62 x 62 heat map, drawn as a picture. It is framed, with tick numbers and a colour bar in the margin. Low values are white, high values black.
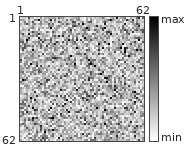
Stripes: none. Average level on the scale: 30%. Grain: fine. Seam: none. Slope: none. Histogram: skewed, a long tail of high values. Odd rows or columns: none.
